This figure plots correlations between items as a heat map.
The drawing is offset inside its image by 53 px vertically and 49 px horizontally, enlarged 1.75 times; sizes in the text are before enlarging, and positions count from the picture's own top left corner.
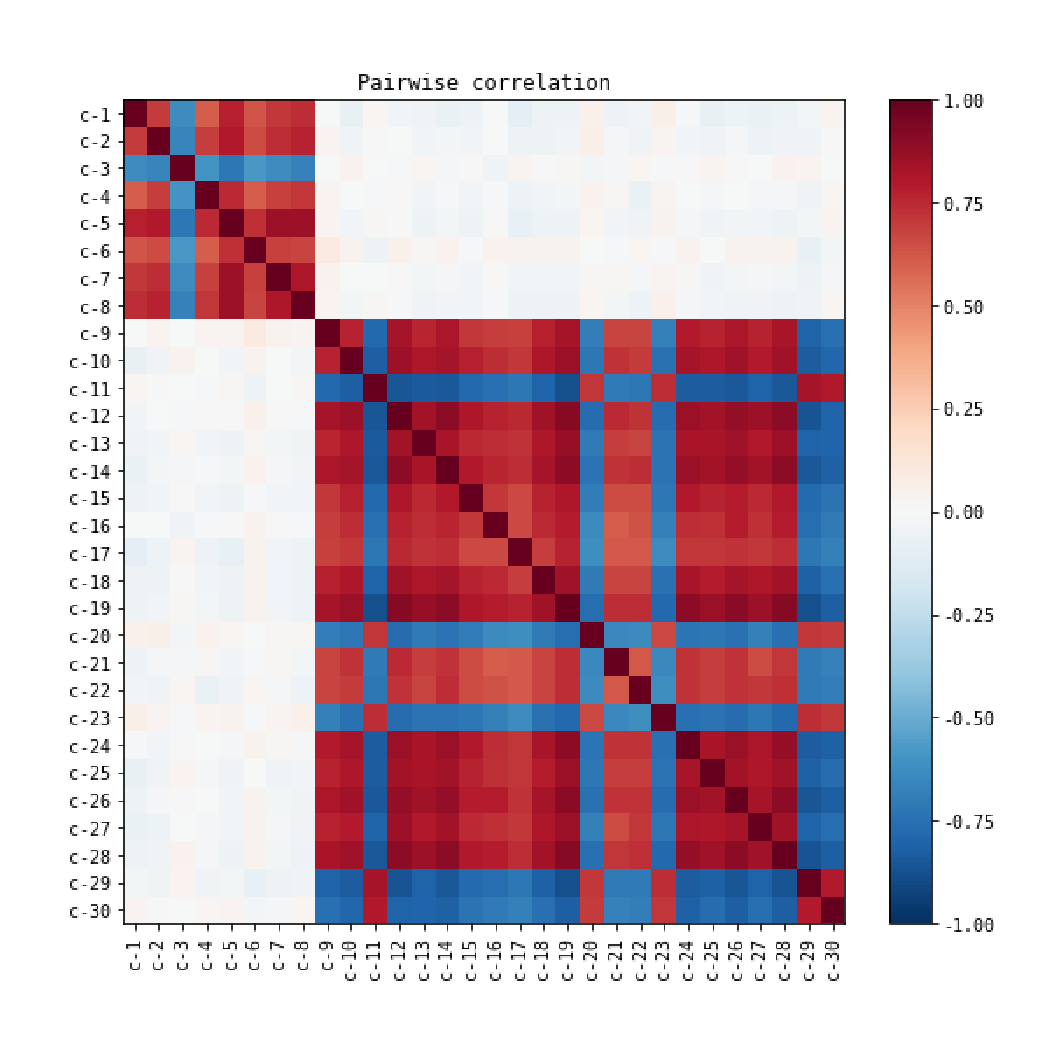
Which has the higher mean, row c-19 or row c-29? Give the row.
c-19
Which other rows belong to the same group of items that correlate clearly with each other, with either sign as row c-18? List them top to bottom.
c-9, c-10, c-11, c-12, c-13, c-14, c-15, c-16, c-17, c-19, c-20, c-21, c-22, c-23, c-24, c-25, c-26, c-27, c-28, c-29, c-30
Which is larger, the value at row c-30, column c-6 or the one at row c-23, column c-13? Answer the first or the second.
the first
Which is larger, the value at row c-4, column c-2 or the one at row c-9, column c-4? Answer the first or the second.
the first
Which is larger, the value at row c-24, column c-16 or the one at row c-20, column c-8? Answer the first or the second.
the first
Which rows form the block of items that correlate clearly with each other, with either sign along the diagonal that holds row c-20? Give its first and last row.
c-9 to c-30
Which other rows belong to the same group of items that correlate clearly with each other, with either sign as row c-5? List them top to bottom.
c-1, c-2, c-3, c-4, c-6, c-7, c-8
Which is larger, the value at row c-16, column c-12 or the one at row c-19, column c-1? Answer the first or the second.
the first
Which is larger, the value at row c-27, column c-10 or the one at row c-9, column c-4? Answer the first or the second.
the first
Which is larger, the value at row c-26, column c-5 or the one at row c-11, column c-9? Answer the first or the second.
the first
